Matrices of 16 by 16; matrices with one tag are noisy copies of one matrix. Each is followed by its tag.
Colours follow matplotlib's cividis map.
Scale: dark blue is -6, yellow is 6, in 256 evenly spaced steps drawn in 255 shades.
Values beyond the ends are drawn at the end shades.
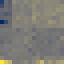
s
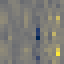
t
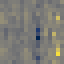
t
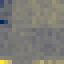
s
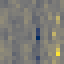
t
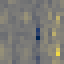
t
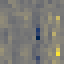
t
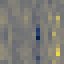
t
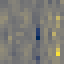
t
